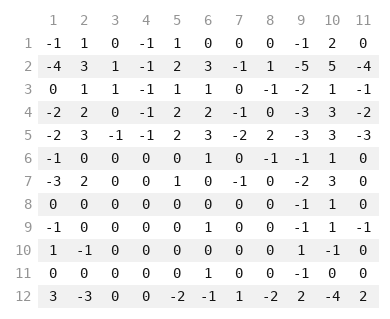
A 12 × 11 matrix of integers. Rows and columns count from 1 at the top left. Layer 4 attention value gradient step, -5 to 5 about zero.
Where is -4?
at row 2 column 1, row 2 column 11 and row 12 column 10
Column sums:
-10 8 1 -5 7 11 -4 -1 -17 15 -9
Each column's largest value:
3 3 1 0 2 3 1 2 2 5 2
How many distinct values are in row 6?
3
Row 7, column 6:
0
